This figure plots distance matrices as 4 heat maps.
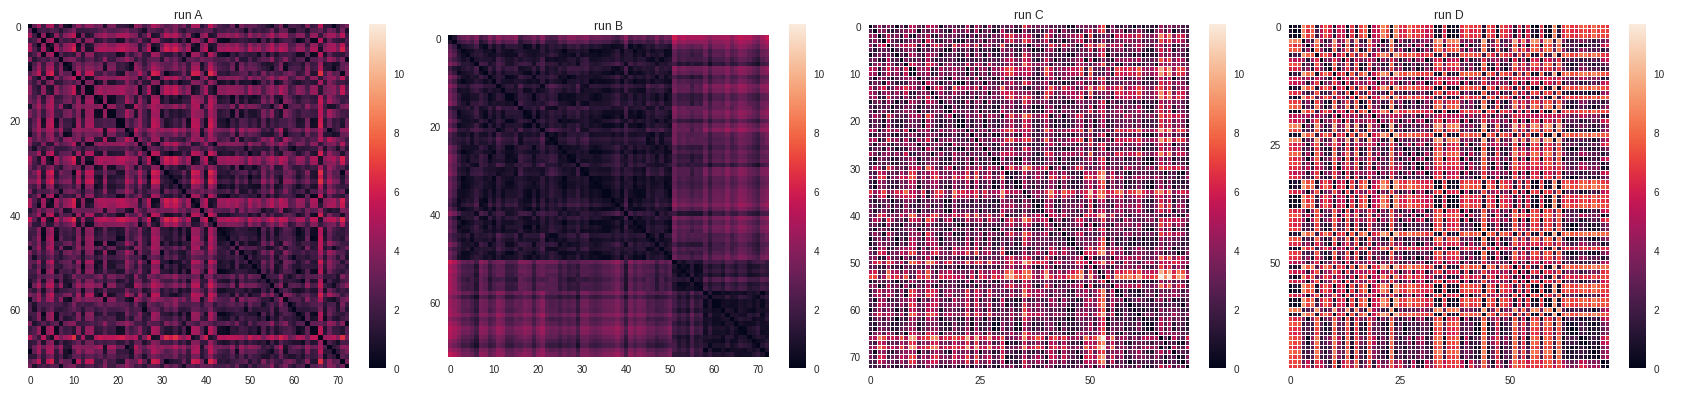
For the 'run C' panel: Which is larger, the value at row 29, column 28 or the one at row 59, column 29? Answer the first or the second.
the second
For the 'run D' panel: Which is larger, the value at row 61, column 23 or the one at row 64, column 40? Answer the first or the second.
the second
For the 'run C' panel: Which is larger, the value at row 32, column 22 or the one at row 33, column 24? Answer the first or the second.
the first
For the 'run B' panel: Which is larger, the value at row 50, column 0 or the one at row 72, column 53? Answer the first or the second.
the first
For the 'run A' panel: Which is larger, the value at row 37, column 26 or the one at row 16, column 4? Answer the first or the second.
the second
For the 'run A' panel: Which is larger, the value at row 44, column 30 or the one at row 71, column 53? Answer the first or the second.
the second
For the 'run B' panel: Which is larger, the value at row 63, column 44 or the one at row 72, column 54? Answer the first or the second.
the first
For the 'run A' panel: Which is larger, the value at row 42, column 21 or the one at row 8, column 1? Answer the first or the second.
the first
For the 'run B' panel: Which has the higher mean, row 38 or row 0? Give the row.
0
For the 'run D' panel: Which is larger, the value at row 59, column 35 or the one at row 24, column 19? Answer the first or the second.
the first
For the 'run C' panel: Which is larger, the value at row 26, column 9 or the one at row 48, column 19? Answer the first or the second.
the second
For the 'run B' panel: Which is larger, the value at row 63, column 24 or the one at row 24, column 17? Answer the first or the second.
the first
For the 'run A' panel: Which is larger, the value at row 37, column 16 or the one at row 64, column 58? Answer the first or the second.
the first
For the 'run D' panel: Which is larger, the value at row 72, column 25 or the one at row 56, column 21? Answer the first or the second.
the second
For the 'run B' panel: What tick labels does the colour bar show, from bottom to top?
0, 2, 4, 6, 8, 10
